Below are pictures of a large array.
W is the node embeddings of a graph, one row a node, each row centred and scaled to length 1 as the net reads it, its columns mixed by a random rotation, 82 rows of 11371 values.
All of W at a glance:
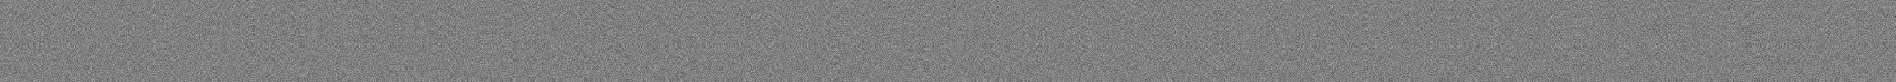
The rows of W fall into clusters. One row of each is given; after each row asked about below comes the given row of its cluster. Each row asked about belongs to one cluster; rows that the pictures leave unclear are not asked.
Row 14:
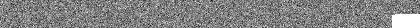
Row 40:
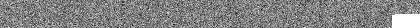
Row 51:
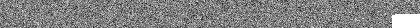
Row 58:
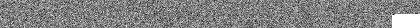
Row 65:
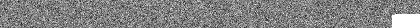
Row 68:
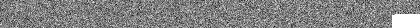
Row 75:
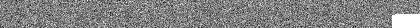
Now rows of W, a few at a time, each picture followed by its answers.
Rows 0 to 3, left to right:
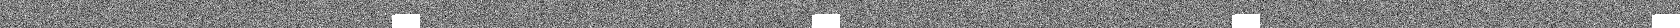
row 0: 51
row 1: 40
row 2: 75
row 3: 68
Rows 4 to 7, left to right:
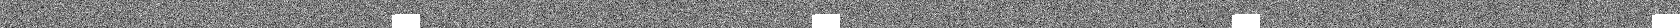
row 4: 14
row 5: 51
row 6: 40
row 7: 40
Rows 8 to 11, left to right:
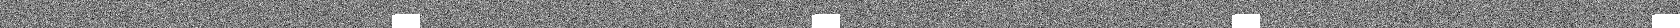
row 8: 75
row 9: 65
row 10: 75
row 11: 58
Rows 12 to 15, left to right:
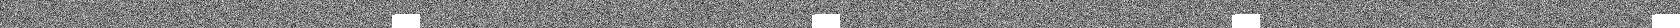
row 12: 68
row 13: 58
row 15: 14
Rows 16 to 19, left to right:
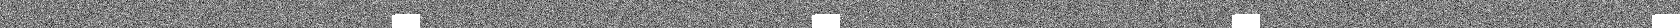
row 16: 51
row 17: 51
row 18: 40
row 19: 75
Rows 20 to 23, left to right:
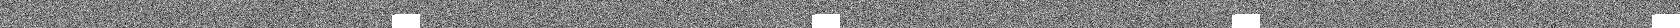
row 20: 58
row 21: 75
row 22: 40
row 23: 68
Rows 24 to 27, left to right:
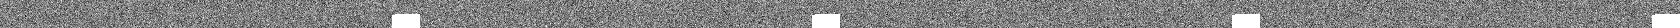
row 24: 40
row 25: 58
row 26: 75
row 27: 51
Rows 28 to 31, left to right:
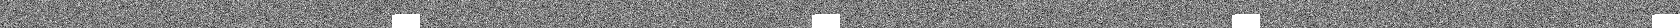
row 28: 65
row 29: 65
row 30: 75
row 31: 58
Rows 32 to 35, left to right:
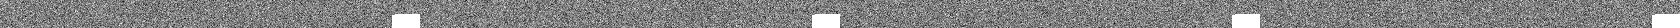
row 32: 40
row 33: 58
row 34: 75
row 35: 75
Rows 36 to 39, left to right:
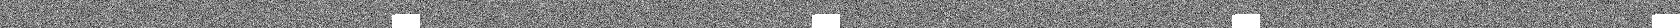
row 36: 51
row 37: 68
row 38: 75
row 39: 51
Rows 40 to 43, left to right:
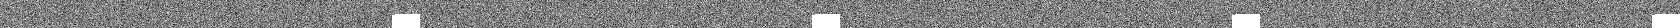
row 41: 14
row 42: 51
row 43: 58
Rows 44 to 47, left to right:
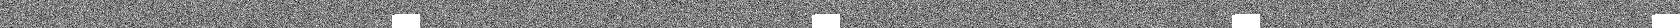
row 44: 58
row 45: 51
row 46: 51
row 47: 51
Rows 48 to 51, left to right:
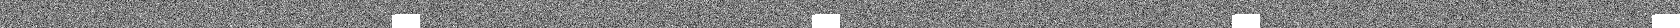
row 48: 14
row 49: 14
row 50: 75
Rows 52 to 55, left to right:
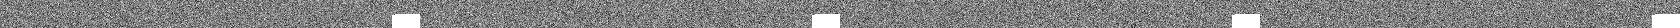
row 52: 75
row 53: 58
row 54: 68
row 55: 65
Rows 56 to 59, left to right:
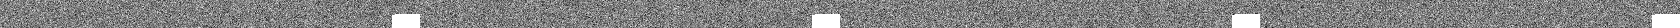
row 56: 65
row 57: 40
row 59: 14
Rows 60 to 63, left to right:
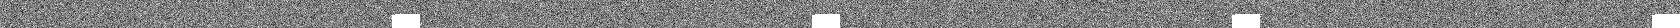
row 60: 14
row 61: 68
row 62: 51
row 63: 40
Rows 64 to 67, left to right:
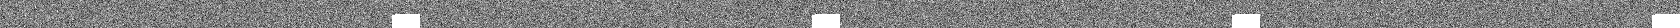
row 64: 51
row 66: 68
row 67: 75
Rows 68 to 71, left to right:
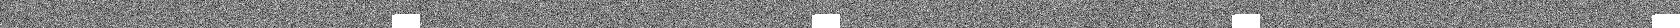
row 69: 68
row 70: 58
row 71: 51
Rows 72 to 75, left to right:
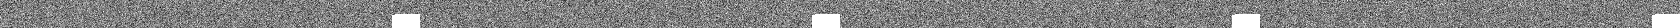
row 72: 58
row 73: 14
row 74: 65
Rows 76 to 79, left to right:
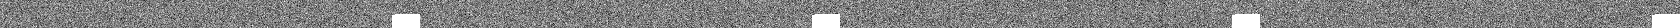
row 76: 14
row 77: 58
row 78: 40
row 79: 65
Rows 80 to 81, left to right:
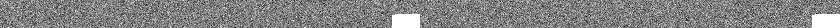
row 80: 40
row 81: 65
